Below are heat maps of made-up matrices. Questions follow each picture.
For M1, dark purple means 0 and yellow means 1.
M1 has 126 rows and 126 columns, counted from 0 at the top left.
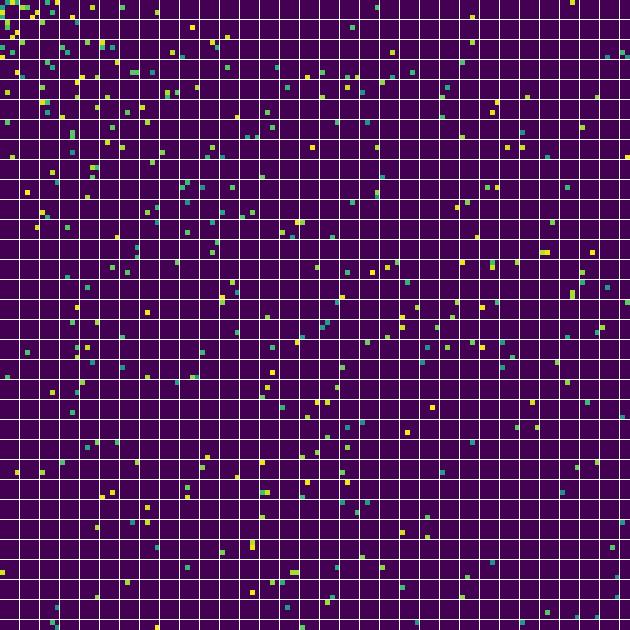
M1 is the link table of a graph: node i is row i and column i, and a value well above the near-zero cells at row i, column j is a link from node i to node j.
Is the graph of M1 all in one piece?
yes
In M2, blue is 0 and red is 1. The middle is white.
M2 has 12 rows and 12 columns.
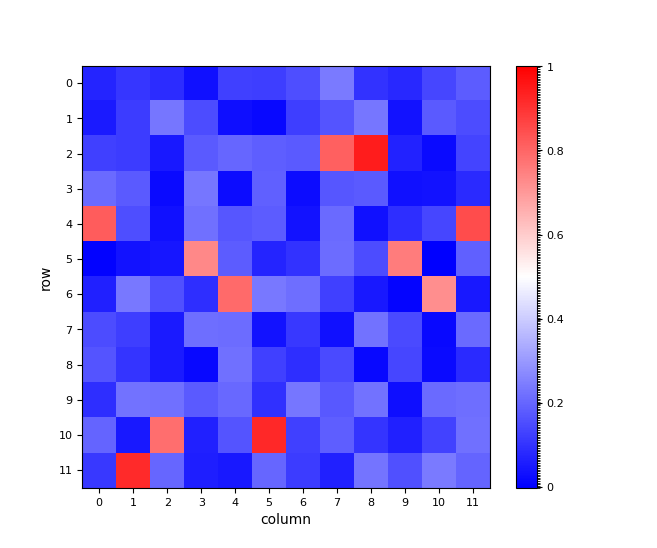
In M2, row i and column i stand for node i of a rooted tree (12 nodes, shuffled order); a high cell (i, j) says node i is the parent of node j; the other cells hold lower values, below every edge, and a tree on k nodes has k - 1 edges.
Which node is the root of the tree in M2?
6
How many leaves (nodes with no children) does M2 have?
6
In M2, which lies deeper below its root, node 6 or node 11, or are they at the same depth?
node 11
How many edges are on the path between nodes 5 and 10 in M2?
1
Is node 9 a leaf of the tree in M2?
yes
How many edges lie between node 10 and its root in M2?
1
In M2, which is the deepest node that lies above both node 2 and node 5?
10
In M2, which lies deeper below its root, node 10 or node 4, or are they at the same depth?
the same depth
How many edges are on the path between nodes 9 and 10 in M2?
2
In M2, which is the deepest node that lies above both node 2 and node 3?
10
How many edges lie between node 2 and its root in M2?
2
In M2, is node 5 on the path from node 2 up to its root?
no
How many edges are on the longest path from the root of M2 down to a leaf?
3
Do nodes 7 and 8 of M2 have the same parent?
yes
